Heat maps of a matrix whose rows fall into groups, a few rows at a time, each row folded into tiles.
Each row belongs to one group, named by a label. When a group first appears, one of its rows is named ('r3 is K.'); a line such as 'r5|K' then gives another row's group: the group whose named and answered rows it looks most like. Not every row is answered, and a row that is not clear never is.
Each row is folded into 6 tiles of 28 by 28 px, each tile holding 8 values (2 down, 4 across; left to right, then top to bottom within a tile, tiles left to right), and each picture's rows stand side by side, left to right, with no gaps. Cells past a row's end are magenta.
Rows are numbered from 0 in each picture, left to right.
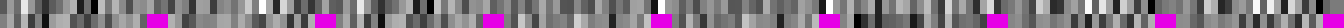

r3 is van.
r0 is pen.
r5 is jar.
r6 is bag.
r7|bag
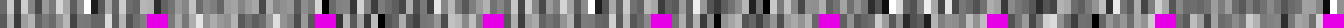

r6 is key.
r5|key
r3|jar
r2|pen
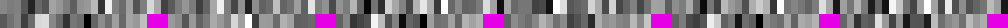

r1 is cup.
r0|key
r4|key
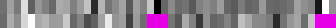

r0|jar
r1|van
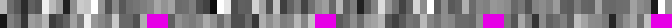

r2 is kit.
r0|kit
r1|key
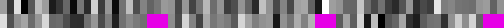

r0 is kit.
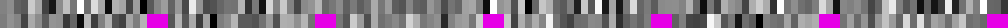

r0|bag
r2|van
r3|kit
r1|pen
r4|key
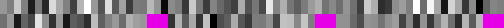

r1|pen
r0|key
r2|bag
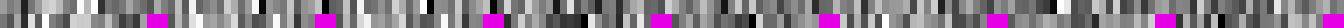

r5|kit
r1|jar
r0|kit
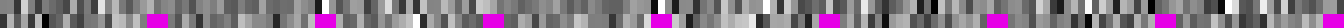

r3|van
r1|van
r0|pen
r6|bag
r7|key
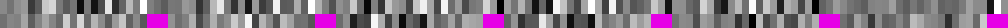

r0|cup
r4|bag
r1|cup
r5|van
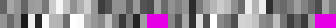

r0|kit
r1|kit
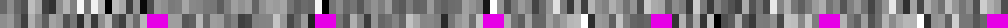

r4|pen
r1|jar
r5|cup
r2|van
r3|cup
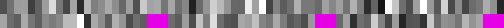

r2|key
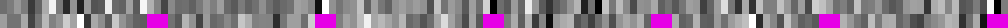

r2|jar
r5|jar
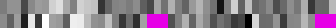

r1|bag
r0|kit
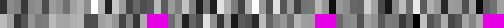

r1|key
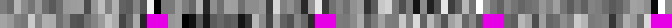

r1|jar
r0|jar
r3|van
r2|cup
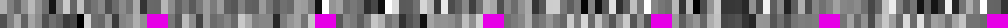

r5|cup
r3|cup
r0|bag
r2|key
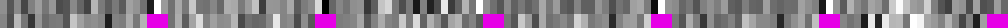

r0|van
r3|van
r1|jar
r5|kit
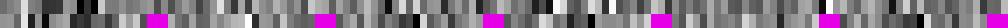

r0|pen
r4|van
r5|bag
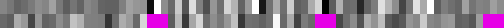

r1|jar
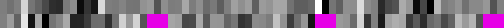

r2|pen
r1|jar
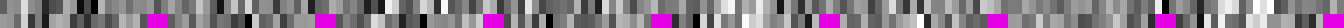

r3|pen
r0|pen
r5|cup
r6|jar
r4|kit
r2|key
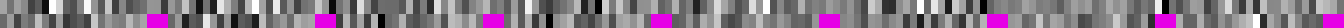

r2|pen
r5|bag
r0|key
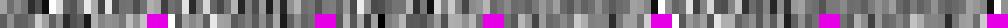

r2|pen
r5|van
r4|kit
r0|key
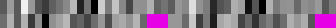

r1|pen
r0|pen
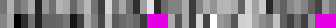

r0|jar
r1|kit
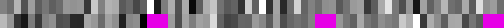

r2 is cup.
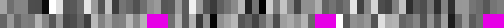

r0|key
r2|kit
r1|pen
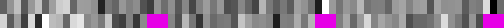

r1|van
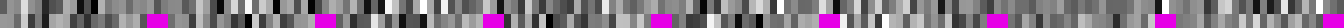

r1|bag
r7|cup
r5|kit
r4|key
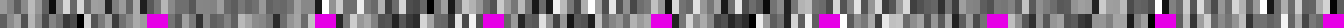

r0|bag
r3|key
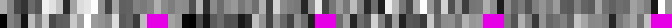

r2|key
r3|van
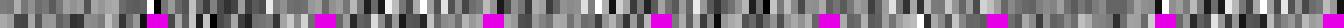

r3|bag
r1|pen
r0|jar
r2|key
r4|pen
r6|van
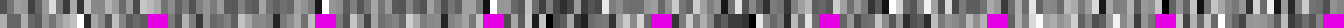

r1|van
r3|pen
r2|van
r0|cup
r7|kit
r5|key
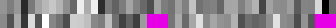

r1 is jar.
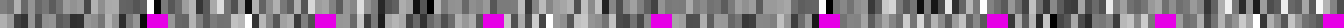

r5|cup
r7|cup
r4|jar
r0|jar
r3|kit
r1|cup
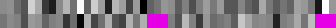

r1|van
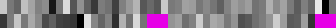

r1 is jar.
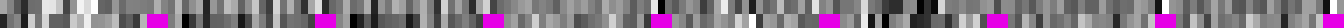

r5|pen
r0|kit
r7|van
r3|jar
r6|van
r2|jar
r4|cup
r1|jar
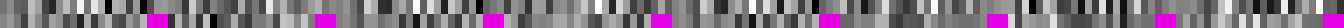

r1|pen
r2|bag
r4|bag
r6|kit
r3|bag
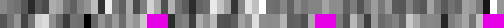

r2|van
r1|kit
